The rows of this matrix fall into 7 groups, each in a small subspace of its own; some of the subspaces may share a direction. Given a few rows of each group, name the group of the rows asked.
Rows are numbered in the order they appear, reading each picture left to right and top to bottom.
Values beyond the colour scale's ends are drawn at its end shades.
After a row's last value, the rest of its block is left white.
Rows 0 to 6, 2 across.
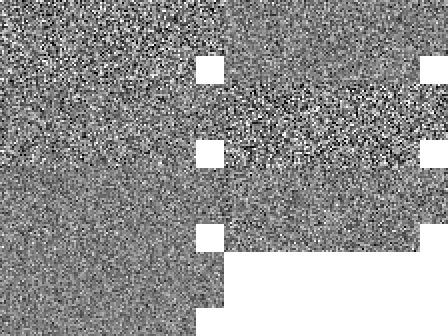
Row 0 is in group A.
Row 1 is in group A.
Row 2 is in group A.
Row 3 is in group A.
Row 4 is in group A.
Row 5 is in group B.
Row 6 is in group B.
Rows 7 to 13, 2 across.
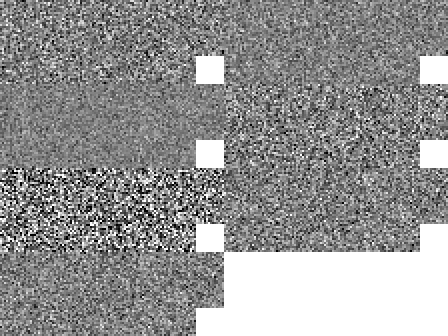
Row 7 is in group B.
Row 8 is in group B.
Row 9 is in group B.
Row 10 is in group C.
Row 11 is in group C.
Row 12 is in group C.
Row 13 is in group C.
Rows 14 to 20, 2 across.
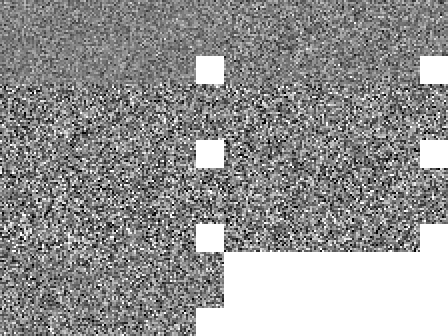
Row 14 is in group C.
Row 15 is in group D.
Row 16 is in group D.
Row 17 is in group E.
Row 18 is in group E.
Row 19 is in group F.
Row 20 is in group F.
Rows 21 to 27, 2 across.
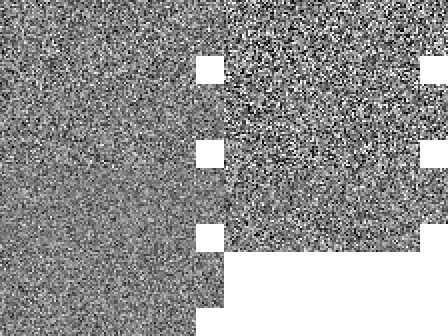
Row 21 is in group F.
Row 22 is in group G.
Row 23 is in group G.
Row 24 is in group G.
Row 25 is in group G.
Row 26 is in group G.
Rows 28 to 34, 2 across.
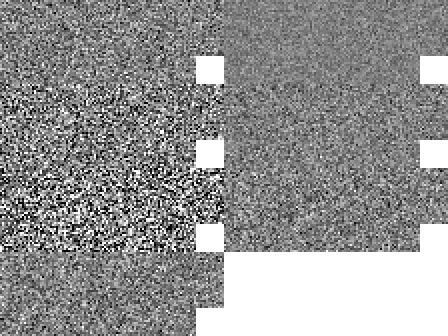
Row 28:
D
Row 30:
D
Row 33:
D
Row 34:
A
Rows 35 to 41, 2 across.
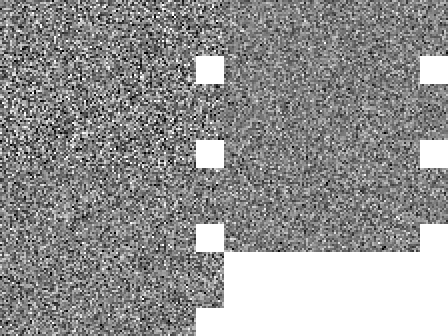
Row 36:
B
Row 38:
C
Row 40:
C
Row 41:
C
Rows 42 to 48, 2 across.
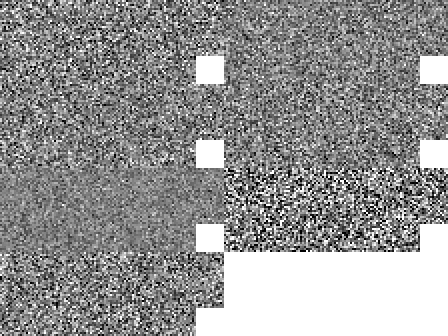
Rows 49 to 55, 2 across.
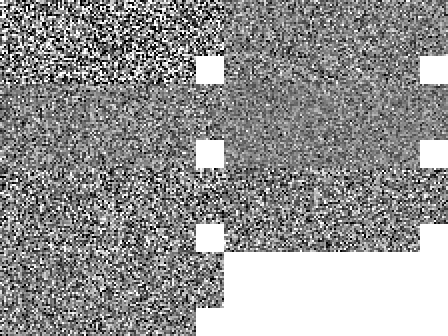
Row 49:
F
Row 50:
G
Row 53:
F
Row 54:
A
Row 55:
B
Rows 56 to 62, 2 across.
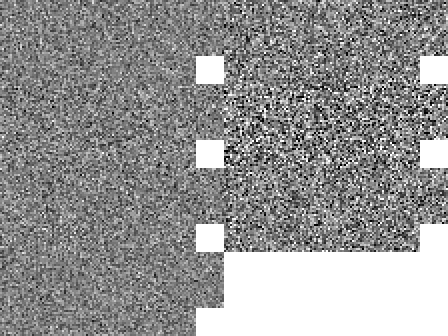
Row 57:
A
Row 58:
C
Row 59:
A
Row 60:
A
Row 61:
B
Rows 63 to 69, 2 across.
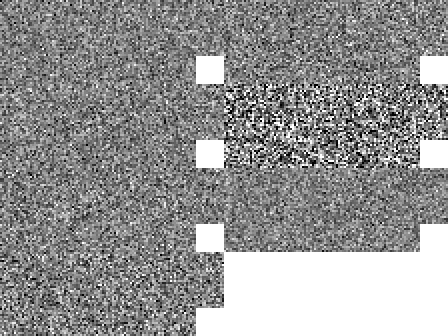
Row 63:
A
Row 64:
G
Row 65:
D
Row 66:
G
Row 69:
F
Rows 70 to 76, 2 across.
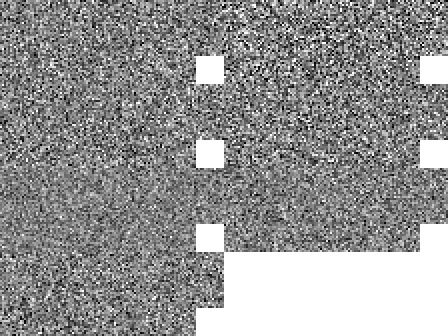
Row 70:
C
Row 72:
G
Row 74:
C
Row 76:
E
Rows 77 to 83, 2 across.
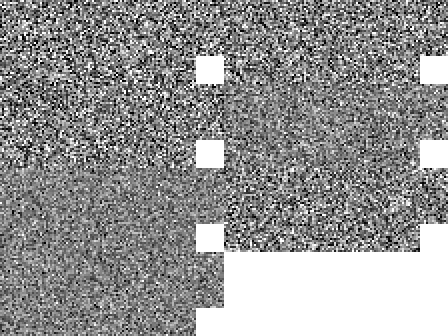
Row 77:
G
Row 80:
B
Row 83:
A
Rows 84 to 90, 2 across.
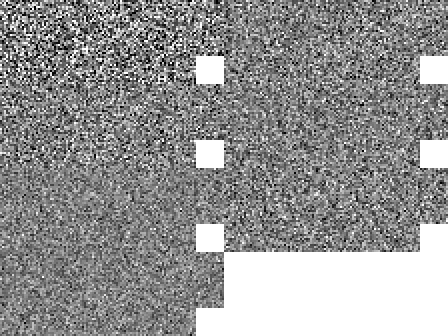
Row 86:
D
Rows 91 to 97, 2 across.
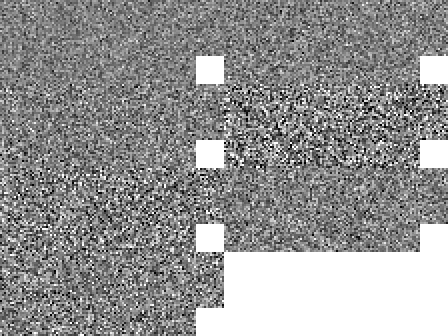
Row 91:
B
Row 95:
A
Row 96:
G
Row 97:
G
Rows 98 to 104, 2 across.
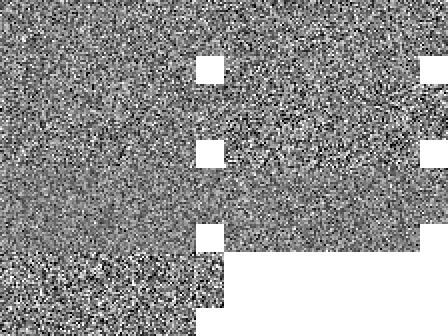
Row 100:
A
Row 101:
G
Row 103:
D
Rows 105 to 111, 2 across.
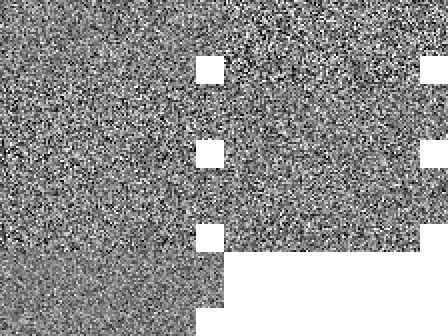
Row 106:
E
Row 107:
E
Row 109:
E
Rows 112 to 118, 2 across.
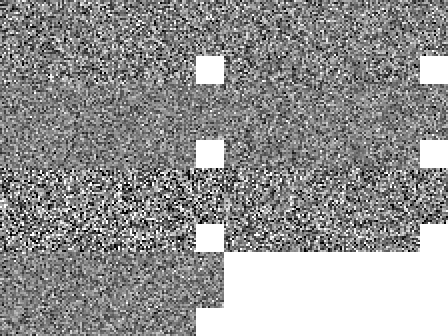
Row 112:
F
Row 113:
E
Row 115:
E
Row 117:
G
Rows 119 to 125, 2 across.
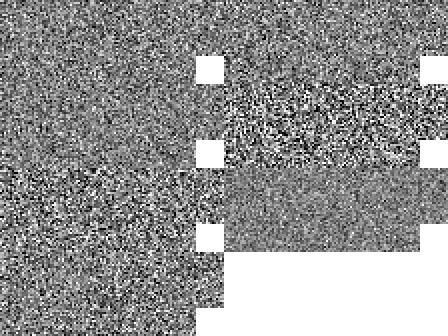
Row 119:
B
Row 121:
A
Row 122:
B
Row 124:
C
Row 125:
F
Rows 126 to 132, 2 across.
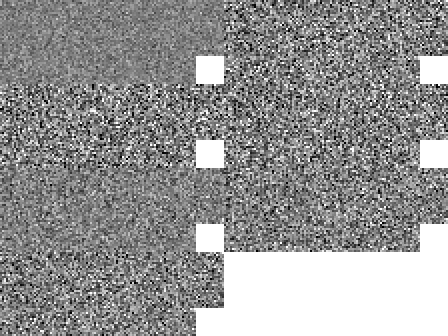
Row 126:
E
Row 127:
D
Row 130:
C
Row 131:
F
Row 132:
D
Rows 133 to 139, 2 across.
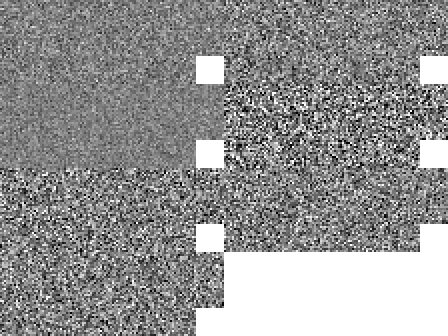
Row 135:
C
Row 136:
B
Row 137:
G
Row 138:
D
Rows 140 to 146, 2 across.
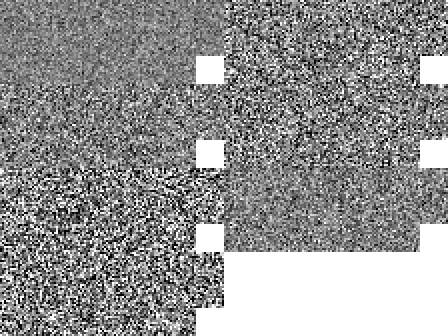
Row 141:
B
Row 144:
G
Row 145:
B
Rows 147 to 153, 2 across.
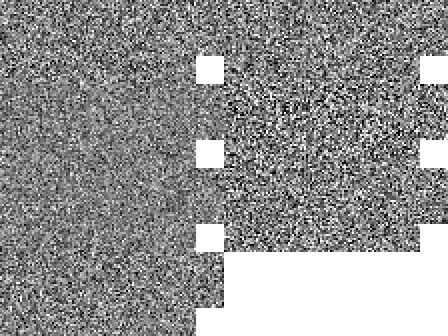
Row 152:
D
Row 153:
A
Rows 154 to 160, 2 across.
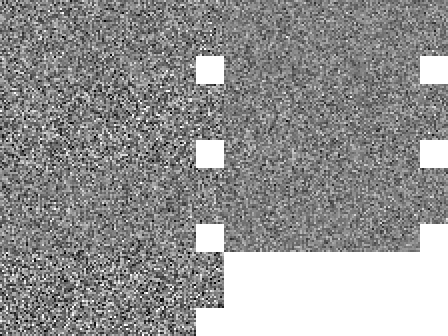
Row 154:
E
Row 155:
E
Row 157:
E
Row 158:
G
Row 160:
D
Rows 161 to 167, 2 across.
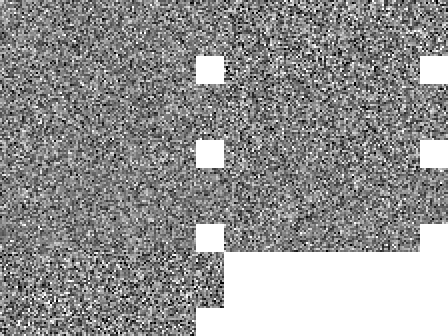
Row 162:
A
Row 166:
D
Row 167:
G
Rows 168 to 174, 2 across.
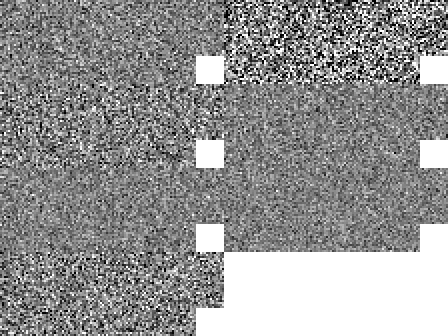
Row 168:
F
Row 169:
C
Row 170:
F
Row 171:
C
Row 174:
A
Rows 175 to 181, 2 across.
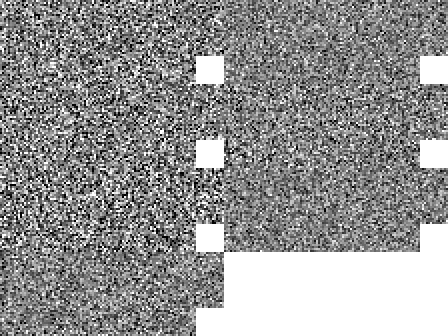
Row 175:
C
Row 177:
D
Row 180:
B
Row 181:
C
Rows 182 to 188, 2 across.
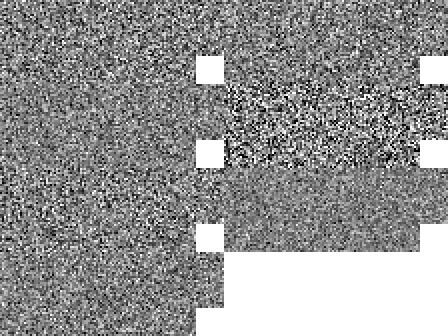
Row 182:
B
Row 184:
B
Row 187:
A
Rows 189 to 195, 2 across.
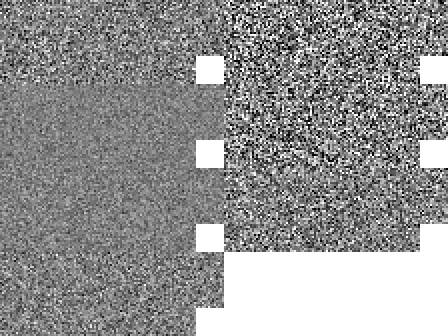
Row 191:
A
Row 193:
G
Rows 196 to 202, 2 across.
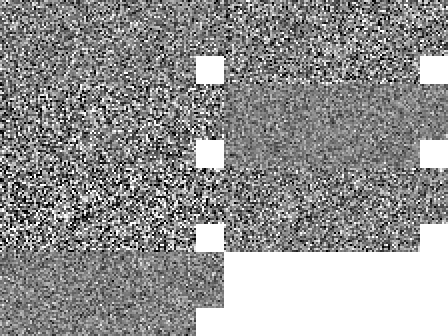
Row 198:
A
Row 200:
D
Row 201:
D
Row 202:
C
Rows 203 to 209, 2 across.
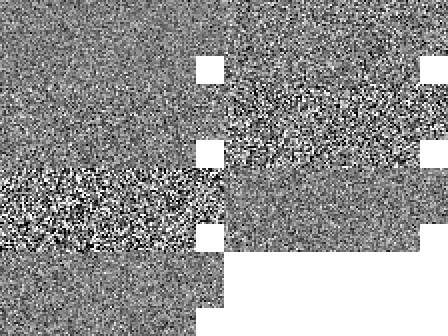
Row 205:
D
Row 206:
A
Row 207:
G
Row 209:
E
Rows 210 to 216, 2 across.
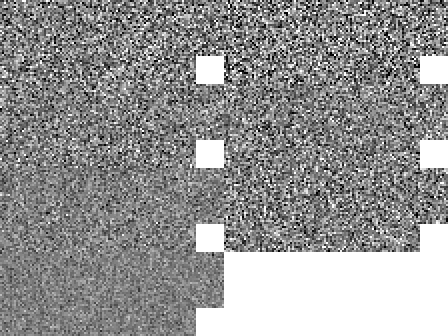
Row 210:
B
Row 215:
F
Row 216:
A
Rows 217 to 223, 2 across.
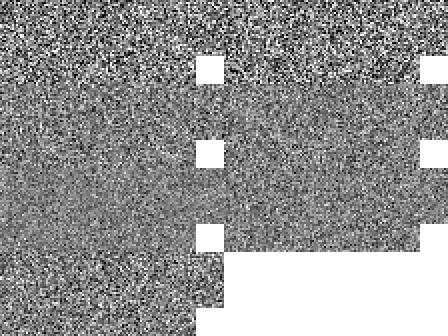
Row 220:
B
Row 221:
C
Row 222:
A
